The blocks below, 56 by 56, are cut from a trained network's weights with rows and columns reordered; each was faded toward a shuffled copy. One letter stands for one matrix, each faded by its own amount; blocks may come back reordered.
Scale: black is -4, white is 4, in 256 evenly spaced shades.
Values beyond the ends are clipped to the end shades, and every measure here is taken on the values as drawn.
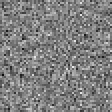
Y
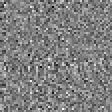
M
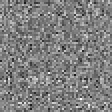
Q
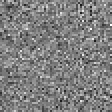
M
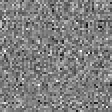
Q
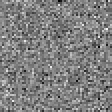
Y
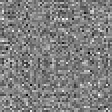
Q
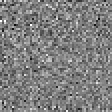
Q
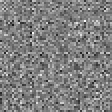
Q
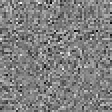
Q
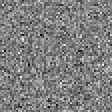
Y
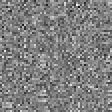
M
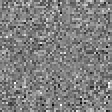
Q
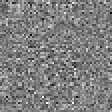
Q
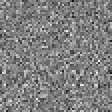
M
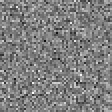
M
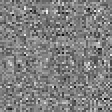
Q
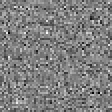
Q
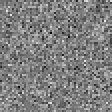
Y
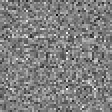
M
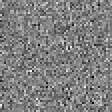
Y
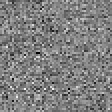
Q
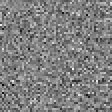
Y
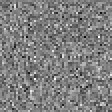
Q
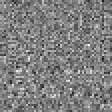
Q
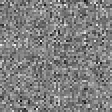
M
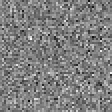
Y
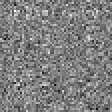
M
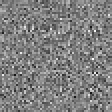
M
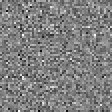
Q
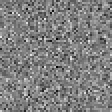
Y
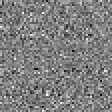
Q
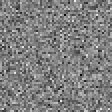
Y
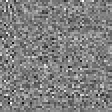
Q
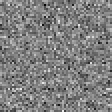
M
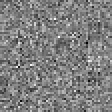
M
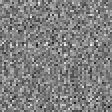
M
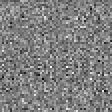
Q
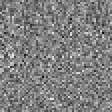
M
